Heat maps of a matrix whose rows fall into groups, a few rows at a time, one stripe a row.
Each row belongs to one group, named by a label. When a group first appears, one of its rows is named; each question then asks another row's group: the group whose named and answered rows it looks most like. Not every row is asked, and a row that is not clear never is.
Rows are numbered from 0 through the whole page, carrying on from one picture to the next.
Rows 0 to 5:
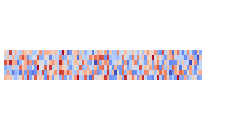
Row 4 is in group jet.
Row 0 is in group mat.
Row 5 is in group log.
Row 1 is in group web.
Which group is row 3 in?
web
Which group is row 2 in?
log
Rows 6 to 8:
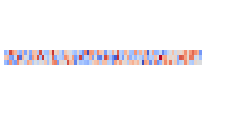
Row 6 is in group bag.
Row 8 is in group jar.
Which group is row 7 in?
jet
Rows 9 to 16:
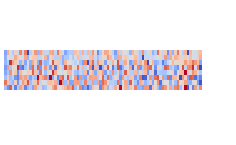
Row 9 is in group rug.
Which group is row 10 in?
rug
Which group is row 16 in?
jar
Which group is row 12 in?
jet
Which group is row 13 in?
bag
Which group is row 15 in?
log
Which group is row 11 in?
bag
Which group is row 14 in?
web
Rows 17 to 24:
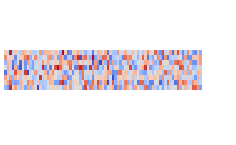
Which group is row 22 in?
mat
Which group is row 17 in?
mat
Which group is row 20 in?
jet
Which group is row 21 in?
rug
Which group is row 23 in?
log
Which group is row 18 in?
log
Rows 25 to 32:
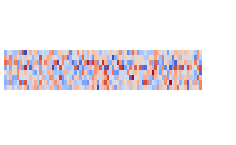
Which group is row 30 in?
rug
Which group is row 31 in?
jar
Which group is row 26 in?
mat
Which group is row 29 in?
mat
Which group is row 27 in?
log
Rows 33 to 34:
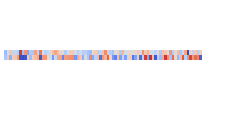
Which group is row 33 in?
jar
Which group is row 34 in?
jet
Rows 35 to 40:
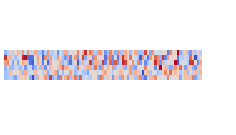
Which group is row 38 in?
jet
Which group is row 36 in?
web
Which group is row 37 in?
web
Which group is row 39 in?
jar
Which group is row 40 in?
web
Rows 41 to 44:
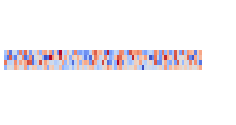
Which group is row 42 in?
jar
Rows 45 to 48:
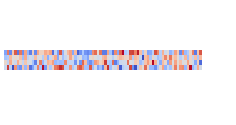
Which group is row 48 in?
jet
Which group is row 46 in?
jar
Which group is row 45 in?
web
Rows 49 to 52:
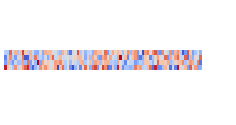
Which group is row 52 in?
log
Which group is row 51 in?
jet
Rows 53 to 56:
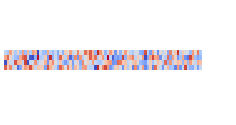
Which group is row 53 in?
bag
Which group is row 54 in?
web
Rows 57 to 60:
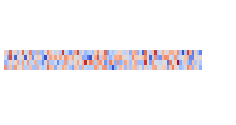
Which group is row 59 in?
bag
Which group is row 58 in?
jar
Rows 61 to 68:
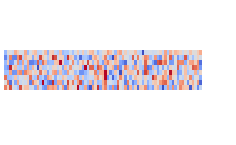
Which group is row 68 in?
log
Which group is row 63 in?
jet
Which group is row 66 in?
mat
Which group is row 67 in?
jet
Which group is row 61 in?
rug
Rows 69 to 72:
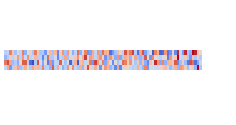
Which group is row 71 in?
web
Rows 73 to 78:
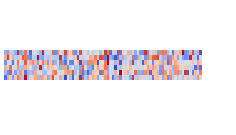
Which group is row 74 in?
web
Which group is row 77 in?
jar
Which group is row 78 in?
rug
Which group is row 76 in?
mat
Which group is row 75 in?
rug
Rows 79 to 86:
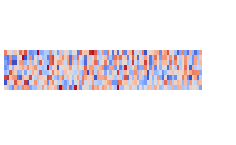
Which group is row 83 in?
bag
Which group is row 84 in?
log
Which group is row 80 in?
jar
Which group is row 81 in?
jar
